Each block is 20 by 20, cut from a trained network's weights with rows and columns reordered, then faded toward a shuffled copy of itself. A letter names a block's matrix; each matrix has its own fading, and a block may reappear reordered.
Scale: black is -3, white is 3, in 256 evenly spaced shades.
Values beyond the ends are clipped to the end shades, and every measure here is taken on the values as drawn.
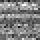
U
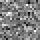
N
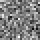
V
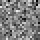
V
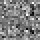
V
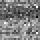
U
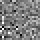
N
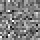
V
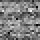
U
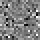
N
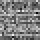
U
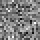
V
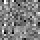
N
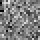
V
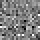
N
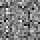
V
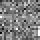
V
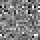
N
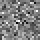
V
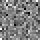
V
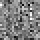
V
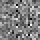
V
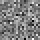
V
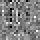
N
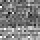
U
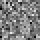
V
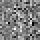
V
